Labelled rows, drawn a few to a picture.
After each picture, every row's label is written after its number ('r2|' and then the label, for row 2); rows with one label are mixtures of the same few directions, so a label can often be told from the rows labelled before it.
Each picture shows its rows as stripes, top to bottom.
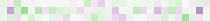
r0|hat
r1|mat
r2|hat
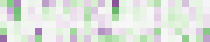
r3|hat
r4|hat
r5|hat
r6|hat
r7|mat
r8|mat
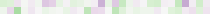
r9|hat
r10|hat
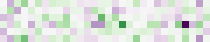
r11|mat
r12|hat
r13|hat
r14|hat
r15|mat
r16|mat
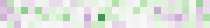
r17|mat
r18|mat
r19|hat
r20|hat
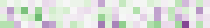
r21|hat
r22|mat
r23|mat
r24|hat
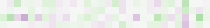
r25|hat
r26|hat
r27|mat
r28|hat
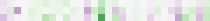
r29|hat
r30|hat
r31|hat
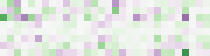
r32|hat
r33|hat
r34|mat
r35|mat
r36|hat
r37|mat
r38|hat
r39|hat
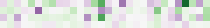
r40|hat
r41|mat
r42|hat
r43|hat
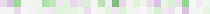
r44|hat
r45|hat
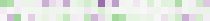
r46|hat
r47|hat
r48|hat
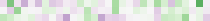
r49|mat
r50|hat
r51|hat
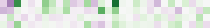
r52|hat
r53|hat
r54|mat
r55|hat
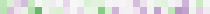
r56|mat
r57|mat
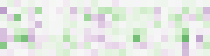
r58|hat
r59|mat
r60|hat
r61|mat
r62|mat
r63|mat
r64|mat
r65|hat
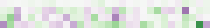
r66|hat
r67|hat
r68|hat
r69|mat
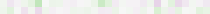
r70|mat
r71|mat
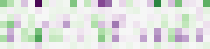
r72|mat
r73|mat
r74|hat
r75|hat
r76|mat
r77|mat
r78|mat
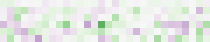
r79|hat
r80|mat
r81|hat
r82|hat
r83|mat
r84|mat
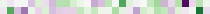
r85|hat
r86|mat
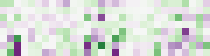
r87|hat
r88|hat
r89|hat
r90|mat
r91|hat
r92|hat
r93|hat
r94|hat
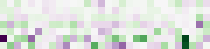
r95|hat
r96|hat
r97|mat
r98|mat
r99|mat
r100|mat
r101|hat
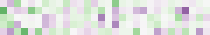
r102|hat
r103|mat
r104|hat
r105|hat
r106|mat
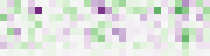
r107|hat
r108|mat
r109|mat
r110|mat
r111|hat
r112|hat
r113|mat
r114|hat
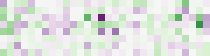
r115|mat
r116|mat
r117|hat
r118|mat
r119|hat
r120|hat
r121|hat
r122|mat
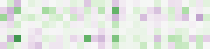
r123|hat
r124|hat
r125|mat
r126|hat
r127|mat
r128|hat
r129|mat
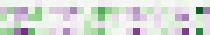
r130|mat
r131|mat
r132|mat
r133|hat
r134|mat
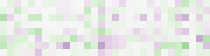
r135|hat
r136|hat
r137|mat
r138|hat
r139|mat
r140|mat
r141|hat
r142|mat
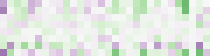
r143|mat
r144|mat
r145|mat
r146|mat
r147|hat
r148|mat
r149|mat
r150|mat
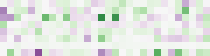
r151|hat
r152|mat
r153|hat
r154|mat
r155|mat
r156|hat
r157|hat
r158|mat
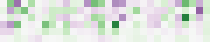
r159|hat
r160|mat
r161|hat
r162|hat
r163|hat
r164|mat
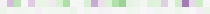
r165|hat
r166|mat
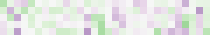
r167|mat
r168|mat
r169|hat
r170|hat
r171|hat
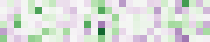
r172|hat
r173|mat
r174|hat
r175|hat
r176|hat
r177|mat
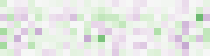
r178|mat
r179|mat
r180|mat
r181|hat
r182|mat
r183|hat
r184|mat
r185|hat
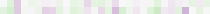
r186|hat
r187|hat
